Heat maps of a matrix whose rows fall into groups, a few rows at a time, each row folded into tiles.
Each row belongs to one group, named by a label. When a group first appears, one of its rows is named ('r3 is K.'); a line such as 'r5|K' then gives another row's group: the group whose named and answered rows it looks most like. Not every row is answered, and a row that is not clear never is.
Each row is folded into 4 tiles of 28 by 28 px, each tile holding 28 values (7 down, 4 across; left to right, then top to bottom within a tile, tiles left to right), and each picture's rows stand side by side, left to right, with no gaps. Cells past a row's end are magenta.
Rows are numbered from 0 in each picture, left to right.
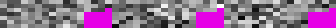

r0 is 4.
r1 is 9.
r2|9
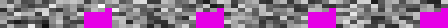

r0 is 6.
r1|4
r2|4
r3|4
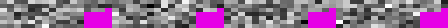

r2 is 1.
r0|9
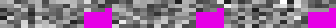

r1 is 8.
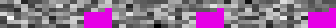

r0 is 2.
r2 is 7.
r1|7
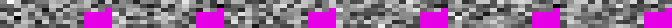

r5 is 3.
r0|2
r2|2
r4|1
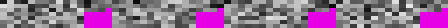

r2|8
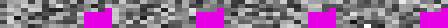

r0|3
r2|4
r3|6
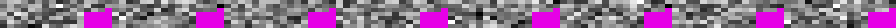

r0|3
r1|1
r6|9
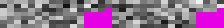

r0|3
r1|9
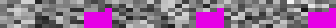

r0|4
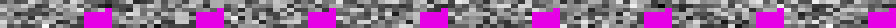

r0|8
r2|2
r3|4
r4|2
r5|8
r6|9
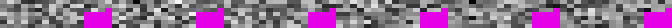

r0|2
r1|7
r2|4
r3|3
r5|6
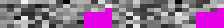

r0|9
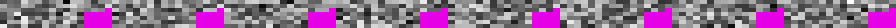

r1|3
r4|3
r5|3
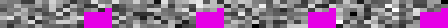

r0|2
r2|3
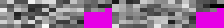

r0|9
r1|8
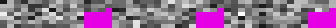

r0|7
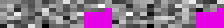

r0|7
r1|8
